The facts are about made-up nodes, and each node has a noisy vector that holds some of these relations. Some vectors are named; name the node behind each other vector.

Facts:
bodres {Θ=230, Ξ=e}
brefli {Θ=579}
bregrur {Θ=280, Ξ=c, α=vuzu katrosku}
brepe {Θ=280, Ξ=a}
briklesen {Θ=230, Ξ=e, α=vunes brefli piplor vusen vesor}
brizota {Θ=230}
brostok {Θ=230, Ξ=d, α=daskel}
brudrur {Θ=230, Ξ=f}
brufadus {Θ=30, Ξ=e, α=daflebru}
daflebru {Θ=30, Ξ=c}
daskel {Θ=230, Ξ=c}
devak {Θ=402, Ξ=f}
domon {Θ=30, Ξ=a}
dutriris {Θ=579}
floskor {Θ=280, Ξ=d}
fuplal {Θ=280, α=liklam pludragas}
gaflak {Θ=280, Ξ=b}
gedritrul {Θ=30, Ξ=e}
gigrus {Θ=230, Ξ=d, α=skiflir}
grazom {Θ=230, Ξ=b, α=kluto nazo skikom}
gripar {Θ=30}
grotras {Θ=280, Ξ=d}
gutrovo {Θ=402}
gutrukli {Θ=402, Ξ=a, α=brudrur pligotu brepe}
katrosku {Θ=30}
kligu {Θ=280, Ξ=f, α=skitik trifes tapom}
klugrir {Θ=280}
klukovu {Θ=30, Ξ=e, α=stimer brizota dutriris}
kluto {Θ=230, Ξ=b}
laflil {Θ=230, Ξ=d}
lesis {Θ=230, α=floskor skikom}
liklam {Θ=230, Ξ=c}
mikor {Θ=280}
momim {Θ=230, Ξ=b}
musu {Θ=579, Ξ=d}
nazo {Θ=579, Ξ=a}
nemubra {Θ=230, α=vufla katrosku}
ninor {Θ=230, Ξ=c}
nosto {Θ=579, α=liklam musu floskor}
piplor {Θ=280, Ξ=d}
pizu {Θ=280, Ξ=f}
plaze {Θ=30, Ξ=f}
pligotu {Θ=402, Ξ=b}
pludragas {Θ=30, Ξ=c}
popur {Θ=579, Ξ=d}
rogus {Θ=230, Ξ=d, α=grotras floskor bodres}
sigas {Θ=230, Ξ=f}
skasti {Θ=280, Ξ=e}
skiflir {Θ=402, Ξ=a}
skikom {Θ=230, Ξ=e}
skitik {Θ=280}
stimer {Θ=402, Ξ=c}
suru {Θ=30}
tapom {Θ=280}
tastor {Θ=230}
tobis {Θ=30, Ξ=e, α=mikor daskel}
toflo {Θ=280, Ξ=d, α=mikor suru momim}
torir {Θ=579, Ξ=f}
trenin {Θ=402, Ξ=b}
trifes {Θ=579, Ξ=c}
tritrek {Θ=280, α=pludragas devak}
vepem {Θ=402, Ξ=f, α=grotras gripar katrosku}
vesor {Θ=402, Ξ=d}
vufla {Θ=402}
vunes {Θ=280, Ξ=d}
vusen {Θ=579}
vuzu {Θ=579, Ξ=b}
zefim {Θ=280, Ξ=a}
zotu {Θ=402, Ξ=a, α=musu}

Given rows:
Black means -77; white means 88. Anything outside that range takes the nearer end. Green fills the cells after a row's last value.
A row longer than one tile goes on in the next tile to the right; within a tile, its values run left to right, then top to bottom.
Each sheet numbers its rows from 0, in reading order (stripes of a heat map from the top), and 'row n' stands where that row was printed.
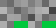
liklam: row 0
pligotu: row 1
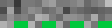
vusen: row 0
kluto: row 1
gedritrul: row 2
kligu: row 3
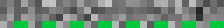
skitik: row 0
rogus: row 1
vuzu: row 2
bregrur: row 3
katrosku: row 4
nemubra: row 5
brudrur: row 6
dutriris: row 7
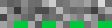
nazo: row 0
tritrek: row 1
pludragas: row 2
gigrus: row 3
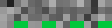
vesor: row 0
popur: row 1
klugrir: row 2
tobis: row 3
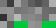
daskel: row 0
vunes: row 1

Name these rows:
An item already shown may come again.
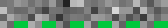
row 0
pludragas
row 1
vuzu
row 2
toflo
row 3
gedritrul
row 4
gutrukli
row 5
zefim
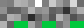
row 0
grazom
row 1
daflebru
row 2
gigrus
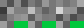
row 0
brizota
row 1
domon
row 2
gutrukli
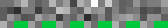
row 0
nosto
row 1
skasti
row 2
brepe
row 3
daflebru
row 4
briklesen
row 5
torir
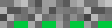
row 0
bregrur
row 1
trenin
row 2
laflil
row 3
bregrur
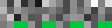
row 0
skiflir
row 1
brostok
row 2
klukovu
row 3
brufadus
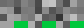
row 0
trifes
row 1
vepem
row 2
momim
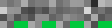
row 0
gutrukli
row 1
torir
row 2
plaze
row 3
zotu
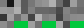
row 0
stimer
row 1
gaflak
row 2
suru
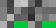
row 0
vepem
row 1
mikor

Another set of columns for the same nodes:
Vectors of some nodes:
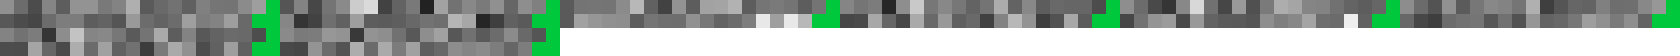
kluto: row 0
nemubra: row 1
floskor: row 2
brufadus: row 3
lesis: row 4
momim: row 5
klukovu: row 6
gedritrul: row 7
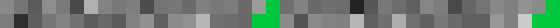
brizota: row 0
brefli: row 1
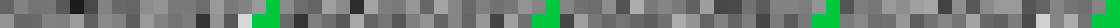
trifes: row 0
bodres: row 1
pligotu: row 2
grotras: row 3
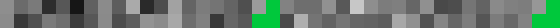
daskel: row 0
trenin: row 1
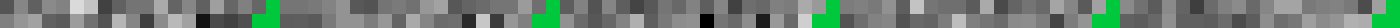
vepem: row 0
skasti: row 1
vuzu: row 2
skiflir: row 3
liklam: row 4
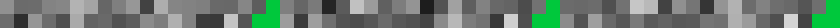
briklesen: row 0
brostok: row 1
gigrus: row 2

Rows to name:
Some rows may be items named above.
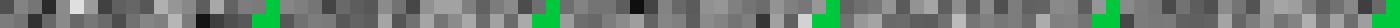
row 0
bregrur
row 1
pludragas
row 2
trifes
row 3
vesor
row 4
pludragas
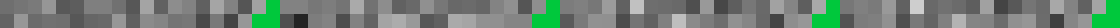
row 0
stimer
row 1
domon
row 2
skiflir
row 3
skiflir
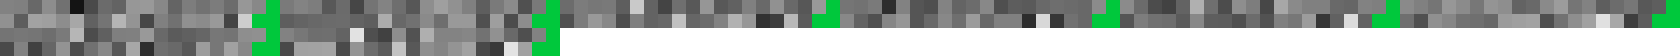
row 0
torir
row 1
daflebru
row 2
gutrukli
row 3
mikor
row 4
grazom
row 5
plaze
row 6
gaflak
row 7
zotu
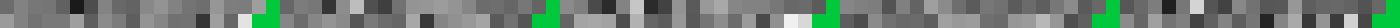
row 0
trifes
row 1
kligu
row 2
nosto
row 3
suru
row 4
toflo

